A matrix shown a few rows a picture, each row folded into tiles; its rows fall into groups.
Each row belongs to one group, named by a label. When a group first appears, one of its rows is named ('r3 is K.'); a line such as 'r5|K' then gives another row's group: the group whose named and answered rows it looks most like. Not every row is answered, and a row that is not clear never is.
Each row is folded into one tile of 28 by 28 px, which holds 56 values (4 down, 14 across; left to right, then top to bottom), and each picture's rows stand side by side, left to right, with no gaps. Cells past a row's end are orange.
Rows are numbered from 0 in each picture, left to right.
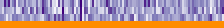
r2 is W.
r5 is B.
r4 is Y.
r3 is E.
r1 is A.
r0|B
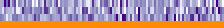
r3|E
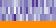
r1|B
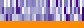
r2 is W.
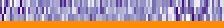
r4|B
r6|W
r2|B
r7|E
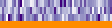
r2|B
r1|E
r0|Y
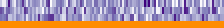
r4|Y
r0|E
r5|B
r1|Y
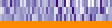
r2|A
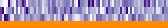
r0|E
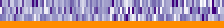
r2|A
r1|B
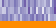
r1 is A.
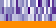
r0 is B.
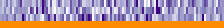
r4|W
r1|A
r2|W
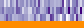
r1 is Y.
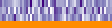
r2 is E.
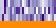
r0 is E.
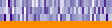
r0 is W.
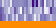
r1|B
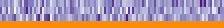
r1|Y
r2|A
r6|B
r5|W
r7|B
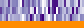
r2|A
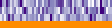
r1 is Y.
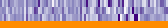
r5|E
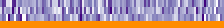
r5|B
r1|A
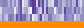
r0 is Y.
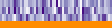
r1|A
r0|A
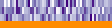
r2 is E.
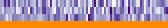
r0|B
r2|Y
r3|E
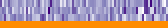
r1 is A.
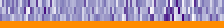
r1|A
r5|W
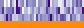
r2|E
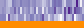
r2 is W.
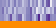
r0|Y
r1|Y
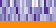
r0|A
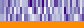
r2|W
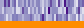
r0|B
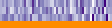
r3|Y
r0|W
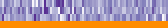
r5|Y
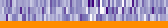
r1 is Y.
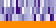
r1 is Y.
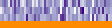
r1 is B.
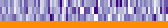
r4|B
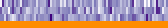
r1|Y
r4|Y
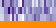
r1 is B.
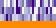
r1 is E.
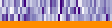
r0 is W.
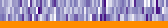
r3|Y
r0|Y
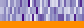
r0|Y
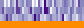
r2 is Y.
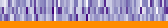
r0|E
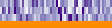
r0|A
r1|B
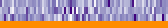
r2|A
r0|W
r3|E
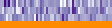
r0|B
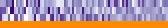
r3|W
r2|E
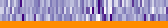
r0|Y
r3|A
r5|W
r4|E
